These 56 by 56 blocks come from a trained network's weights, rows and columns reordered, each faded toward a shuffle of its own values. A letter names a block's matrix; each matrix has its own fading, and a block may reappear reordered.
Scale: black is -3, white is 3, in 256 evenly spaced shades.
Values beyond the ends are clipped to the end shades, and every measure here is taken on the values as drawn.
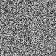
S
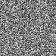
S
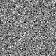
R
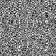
R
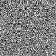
R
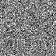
R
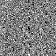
R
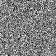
S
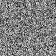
S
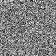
S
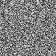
S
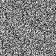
S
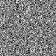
R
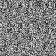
S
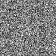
S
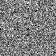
S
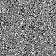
R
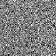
R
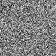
S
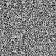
S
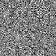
R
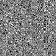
R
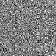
R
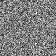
S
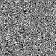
R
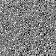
R
